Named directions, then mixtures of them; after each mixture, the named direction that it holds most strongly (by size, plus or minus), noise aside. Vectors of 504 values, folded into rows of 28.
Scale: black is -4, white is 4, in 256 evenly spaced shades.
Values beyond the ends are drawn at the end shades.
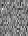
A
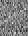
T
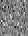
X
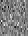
X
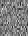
A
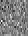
X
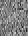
T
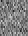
T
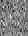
X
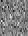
X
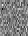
A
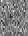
X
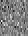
X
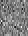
X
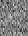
T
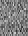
T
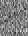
T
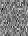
A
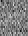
T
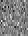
X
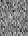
T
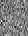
X
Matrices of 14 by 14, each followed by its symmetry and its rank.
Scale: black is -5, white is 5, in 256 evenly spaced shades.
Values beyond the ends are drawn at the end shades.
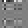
neither, rank one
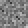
symmetric, full rank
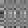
neither, rank one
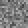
neither, full rank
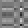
neither, rank one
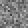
neither, full rank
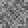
symmetric, full rank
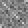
symmetric, full rank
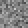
neither, full rank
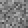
neither, full rank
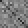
symmetric, full rank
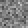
neither, full rank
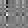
neither, rank one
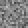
symmetric, full rank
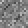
symmetric, full rank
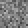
neither, full rank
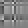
neither, rank one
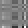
neither, rank one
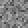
neither, full rank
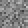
neither, full rank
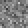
neither, full rank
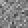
symmetric, full rank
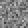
neither, full rank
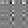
neither, rank one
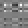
neither, rank one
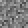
symmetric, full rank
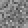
symmetric, full rank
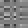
neither, rank one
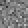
symmetric, full rank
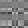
neither, rank one
